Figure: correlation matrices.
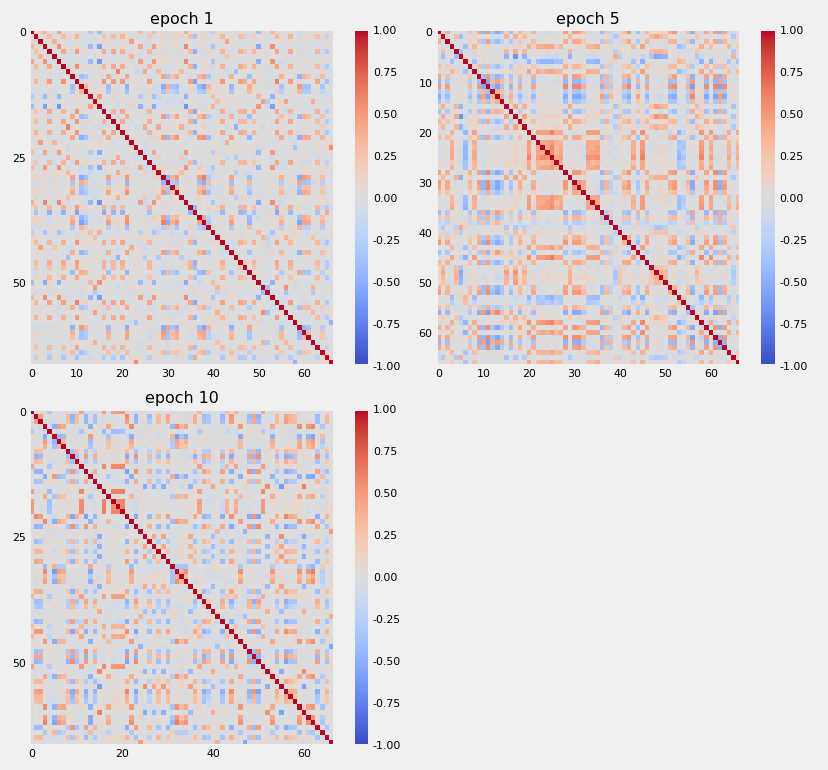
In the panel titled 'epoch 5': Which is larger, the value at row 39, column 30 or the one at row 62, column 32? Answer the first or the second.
the first
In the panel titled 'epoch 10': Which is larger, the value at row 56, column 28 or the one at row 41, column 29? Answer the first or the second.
the first
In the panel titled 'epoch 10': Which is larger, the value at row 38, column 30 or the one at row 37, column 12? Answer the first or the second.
the second
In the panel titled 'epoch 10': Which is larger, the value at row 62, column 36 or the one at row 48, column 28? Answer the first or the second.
the first
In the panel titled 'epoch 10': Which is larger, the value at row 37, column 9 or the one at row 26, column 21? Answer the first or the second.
the first
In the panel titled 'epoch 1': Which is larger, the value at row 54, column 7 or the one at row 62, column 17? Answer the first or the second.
the first
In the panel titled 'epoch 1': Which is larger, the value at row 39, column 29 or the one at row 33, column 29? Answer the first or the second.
the second
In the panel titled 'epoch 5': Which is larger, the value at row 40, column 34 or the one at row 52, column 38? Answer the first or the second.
the first
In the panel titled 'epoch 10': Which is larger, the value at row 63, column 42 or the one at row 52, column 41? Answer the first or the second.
the first
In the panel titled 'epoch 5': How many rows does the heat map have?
67
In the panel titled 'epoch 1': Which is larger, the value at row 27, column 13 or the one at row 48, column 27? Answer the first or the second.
the second
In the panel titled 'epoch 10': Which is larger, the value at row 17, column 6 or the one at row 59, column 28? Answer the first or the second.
the first
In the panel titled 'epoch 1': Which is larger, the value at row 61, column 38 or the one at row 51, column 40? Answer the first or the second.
the first
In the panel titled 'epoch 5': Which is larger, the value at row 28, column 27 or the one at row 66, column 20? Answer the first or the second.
the second
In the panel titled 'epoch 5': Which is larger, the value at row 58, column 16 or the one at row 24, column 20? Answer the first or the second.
the second
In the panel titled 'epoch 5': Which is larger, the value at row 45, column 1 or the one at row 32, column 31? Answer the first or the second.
the second
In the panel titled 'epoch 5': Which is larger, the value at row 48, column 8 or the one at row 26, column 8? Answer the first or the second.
the second
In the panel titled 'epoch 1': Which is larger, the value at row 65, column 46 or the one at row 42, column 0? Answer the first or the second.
the second
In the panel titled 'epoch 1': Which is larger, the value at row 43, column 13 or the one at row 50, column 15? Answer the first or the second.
the second
